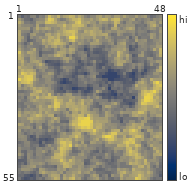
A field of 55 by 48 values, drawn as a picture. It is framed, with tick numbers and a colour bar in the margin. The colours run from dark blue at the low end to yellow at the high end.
The field is mottled with small blotches. No overall slope runs across the table. No single row or column stands out from its neighbours. Neither half mirrors the other.
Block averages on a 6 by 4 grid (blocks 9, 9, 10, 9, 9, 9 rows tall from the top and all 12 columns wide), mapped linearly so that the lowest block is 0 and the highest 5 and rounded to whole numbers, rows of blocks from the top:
3 5 4 3 | 3 2 2 2 | 4 1 0 3 | 4 5 3 4 | 2 4 4 4 | 2 4 2 4
